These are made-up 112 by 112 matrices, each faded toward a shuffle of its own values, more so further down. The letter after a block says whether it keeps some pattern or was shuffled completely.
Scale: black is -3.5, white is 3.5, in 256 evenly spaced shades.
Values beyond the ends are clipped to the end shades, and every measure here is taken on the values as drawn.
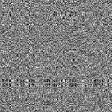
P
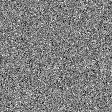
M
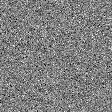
M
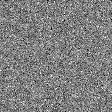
M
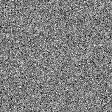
M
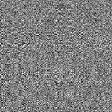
P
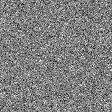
M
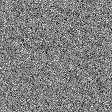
M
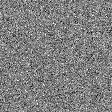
M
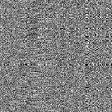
P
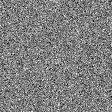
M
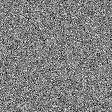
M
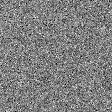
M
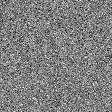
M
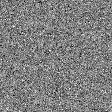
M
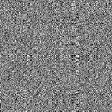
P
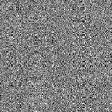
P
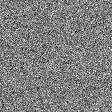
M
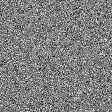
M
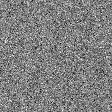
M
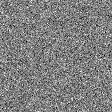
M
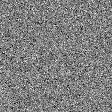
M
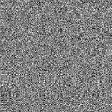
P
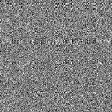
P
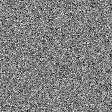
M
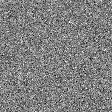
M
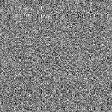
P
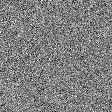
M
